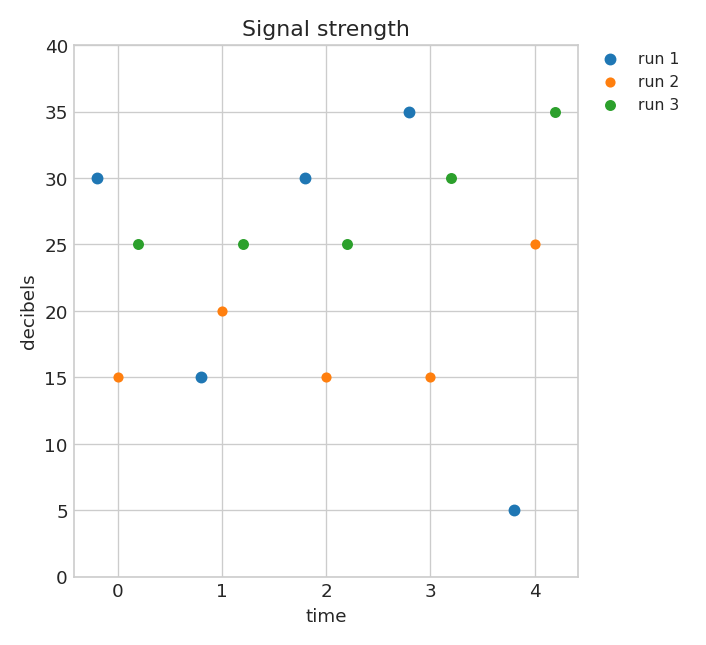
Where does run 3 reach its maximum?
4
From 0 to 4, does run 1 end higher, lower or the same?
lower
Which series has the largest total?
run 3
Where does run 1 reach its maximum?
3
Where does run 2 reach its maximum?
4
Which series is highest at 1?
run 3
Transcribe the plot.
Title: Signal strength
x-axis: time, ticks 0 1 2 3 4
y-axis: decibels, ticks 0 5 10 15 20 25 30 35 40
Legend: run 1, run 2, run 3
Values:
run 1: 30 15 30 35 5
run 2: 15 20 15 15 25
run 3: 25 25 25 30 35
